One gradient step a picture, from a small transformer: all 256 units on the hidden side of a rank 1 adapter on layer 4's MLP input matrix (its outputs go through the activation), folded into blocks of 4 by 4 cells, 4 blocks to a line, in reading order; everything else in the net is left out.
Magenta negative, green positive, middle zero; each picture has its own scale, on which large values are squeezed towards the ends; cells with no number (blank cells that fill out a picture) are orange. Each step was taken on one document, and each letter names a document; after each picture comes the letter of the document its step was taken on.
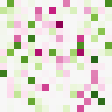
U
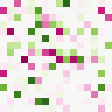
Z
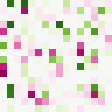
U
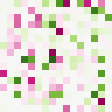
Z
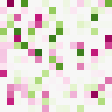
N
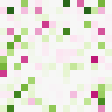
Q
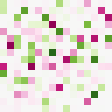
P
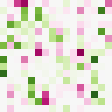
U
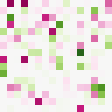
N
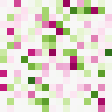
Z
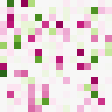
N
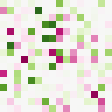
Z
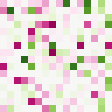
P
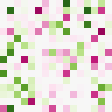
Q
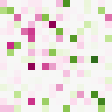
P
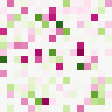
U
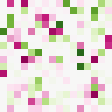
N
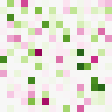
U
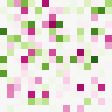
U
